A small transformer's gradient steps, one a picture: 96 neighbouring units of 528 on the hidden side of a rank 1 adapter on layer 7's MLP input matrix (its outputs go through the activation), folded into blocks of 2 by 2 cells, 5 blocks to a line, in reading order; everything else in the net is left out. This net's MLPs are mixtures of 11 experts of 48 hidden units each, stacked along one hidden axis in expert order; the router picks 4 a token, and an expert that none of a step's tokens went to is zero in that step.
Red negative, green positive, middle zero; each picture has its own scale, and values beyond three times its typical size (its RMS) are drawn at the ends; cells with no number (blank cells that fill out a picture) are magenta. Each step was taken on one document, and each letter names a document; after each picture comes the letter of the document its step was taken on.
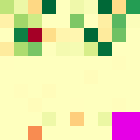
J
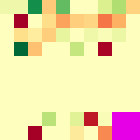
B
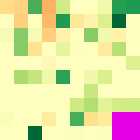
B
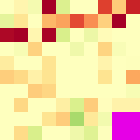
B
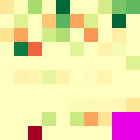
B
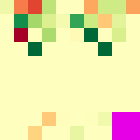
J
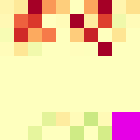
J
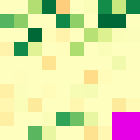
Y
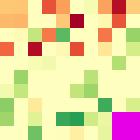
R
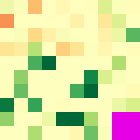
Y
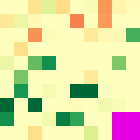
Y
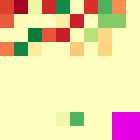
R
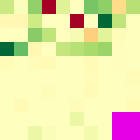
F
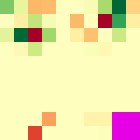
J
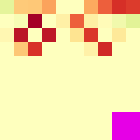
J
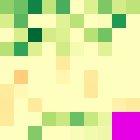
R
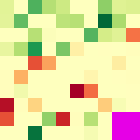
Y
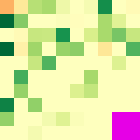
Y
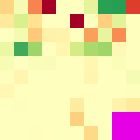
F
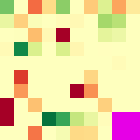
R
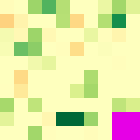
Y
